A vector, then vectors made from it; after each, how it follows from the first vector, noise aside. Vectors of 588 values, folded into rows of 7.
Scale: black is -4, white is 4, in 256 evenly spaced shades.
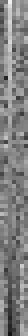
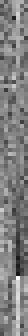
wrapped around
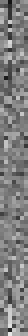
sign-scrambled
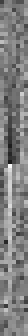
wrapped around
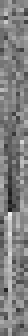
wrapped around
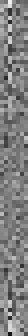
sign-scrambled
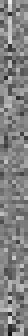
sign-scrambled
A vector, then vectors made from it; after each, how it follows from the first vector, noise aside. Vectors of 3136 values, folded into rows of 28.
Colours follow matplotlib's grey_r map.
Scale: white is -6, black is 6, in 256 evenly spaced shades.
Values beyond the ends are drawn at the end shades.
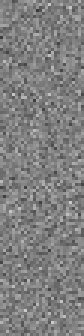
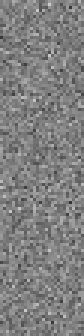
sign-scrambled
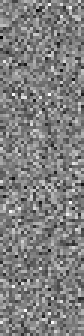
scaled up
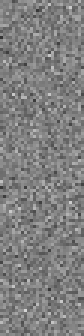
copied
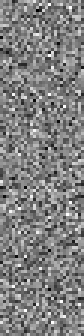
scaled up
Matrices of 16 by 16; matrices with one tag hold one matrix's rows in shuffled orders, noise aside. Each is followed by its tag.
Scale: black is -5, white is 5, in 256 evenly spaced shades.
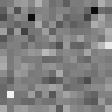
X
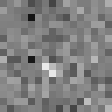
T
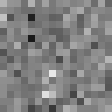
T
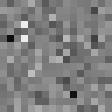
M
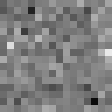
X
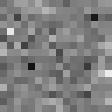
X
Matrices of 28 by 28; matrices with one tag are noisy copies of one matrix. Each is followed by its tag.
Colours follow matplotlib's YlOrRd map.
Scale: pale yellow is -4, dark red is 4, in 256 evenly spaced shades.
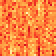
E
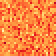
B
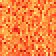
B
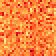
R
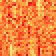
E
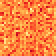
R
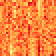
E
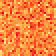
R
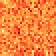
B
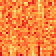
E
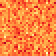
B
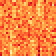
E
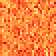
B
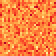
B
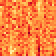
E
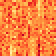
E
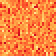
B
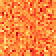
R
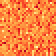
B
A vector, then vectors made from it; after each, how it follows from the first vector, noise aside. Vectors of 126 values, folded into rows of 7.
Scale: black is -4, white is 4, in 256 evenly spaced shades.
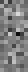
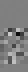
partly zeroed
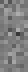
shrunk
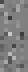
partly zeroed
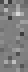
partly zeroed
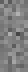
shrunk
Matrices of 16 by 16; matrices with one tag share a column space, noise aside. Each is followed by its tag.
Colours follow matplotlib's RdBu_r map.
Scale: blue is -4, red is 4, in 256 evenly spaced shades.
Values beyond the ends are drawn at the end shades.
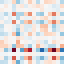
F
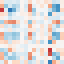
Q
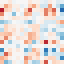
Q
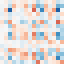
Q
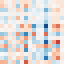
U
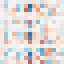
Q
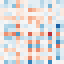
U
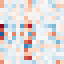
U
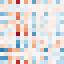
F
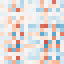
U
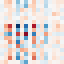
U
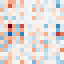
U
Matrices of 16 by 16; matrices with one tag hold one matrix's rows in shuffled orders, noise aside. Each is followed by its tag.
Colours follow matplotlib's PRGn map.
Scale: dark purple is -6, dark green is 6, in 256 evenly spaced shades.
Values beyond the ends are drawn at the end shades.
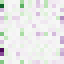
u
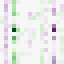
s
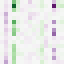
s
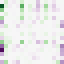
u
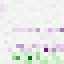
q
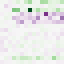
q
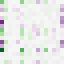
u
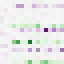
q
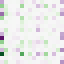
u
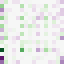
u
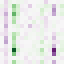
s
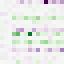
q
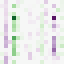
s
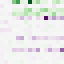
q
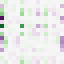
u
